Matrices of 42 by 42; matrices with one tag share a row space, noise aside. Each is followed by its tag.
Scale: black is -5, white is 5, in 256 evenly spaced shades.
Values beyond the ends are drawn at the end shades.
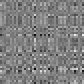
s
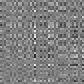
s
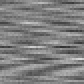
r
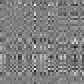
s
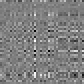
s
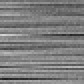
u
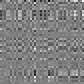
s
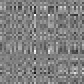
s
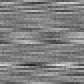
r
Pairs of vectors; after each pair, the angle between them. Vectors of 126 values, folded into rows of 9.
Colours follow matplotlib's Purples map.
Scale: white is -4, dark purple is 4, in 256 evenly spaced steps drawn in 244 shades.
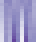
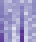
nearly opposite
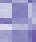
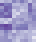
nearly opposite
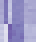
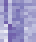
nearly parallel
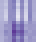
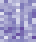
partly aligned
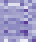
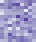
partly opposed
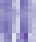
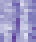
nearly opposite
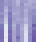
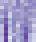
nearly opposite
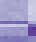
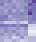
nearly opposite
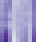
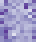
partly aligned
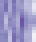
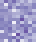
orthogonal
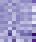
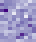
orthogonal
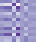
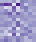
nearly opposite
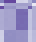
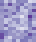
partly opposed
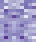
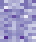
nearly parallel
